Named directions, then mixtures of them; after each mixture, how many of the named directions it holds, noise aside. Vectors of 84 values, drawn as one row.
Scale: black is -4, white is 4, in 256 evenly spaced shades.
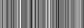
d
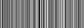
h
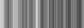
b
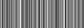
two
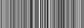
two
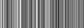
three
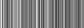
three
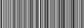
one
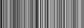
two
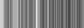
one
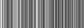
three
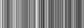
two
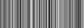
two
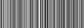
one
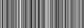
two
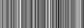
one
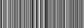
two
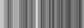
one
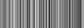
three
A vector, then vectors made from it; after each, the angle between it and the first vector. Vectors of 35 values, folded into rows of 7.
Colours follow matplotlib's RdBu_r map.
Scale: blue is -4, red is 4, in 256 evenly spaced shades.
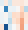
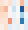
partly opposed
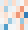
partly aligned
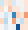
orthogonal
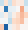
nearly parallel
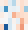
nearly parallel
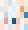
orthogonal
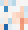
nearly parallel
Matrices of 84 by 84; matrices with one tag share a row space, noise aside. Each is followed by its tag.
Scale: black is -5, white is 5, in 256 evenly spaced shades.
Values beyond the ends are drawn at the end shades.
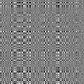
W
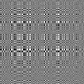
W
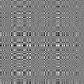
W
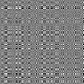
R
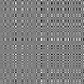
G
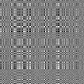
W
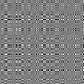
R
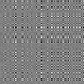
G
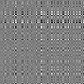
G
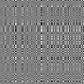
G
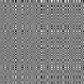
G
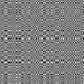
R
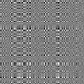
W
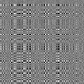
W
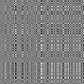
G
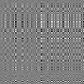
G
